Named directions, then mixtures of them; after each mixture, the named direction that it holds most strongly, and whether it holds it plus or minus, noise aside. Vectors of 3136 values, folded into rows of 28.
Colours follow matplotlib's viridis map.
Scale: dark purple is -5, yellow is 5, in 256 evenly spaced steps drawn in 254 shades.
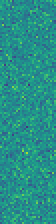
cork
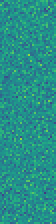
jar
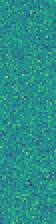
cork, plus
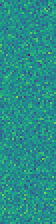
jar, minus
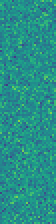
cork, plus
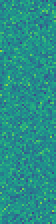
cork, minus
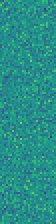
jar, plus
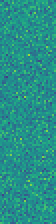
jar, plus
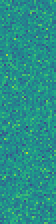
cork, plus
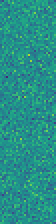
jar, plus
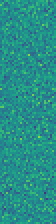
jar, plus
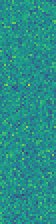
cork, minus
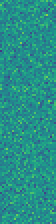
jar, plus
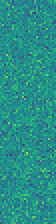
cork, plus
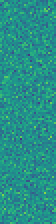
jar, minus
